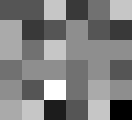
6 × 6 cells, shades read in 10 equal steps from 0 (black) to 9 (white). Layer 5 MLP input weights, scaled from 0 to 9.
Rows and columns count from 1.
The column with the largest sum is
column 3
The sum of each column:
30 24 32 23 30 22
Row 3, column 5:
5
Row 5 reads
5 3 9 4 6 5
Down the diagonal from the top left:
3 2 7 4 6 0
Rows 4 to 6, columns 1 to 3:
4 5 5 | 5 3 9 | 6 7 1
